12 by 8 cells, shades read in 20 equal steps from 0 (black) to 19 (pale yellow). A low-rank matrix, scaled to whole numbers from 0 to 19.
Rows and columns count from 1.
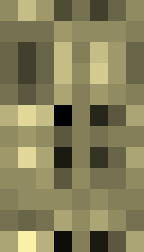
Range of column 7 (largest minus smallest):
5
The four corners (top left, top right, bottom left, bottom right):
11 11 13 13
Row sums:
77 82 81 83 81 79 80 79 81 84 83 79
